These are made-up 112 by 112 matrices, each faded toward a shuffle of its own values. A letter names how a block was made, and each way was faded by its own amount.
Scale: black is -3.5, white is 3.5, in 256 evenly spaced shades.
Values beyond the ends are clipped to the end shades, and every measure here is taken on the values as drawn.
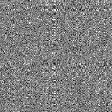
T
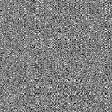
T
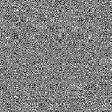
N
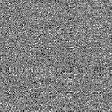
T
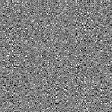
N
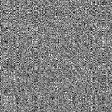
T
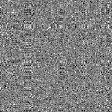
T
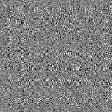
N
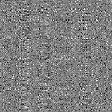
N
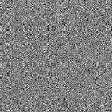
T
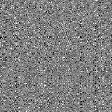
N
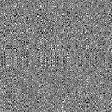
N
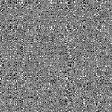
N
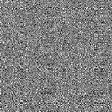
T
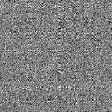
T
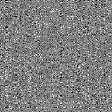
N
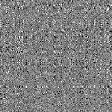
N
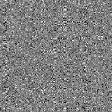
N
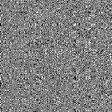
N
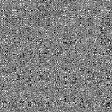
N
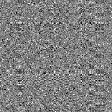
T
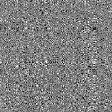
N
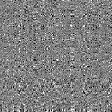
N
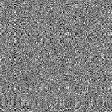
T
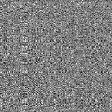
T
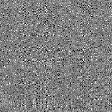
N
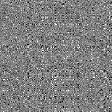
N
